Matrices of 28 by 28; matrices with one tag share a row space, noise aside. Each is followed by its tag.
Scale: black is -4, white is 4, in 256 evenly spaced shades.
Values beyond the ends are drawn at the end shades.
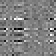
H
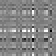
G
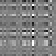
G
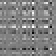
G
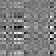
H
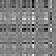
G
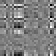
H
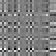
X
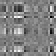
H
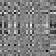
X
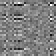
H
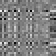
X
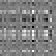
G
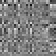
X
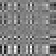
X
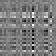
G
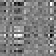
H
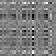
G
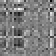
H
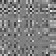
X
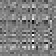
G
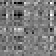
H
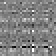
G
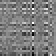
G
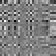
X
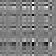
G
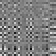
X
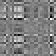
H
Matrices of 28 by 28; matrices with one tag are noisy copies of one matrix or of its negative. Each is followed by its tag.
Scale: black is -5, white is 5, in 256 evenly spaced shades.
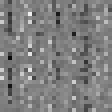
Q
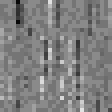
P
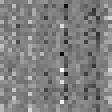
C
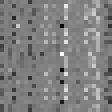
C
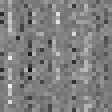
Q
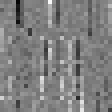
P
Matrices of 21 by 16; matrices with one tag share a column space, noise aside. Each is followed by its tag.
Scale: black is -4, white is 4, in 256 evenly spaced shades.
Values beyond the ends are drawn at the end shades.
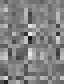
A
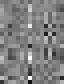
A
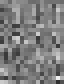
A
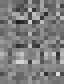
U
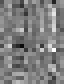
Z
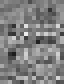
A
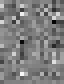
U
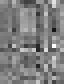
Z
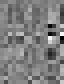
A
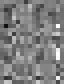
A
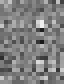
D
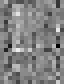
Z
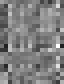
Z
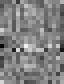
Z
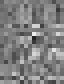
A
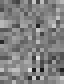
D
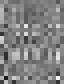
A
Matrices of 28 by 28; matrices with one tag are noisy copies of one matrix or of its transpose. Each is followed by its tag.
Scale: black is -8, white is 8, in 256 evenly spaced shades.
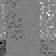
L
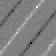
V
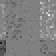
L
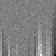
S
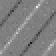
V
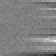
S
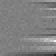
S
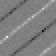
V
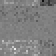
L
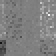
L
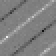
V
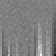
S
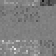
L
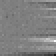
S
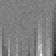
S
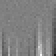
S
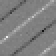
V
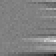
S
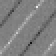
V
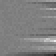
S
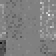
L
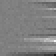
S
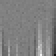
S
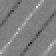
V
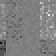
L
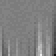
S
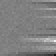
S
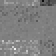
L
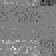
L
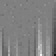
S
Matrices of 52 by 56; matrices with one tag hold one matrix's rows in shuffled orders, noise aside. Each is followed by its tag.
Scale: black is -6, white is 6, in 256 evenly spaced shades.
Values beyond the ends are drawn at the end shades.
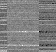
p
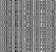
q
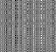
q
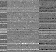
p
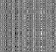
q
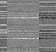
p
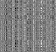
q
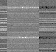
p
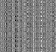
q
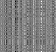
q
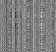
q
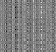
q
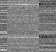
p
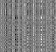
q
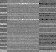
p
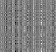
q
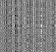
q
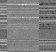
p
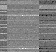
p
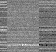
p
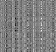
q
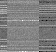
p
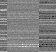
p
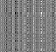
q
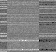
p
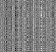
q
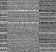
p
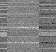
p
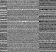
p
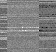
p
